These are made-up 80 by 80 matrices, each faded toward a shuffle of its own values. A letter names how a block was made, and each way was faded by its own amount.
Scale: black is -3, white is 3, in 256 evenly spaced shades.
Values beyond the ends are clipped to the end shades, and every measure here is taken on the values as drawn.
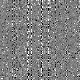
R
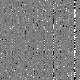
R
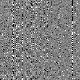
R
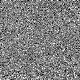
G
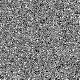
G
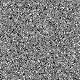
G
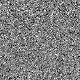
G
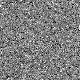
G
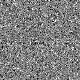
G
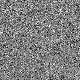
G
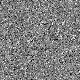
G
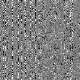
R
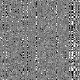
R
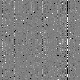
R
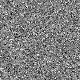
G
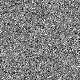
G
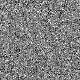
G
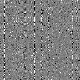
R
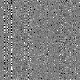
R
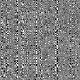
R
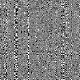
R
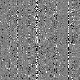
R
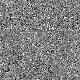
G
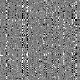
R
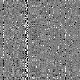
R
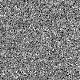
G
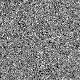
G
